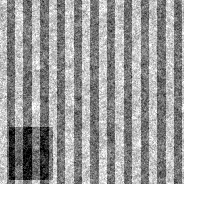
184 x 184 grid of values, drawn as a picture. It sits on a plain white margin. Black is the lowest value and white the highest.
The ninth with the lowest average is the bottom left. On average the colour sits 60% of the way up the scale. Stripes running up and down repeat 11 times from left to right. In the bottom left lies a patch that is lower than the rest.
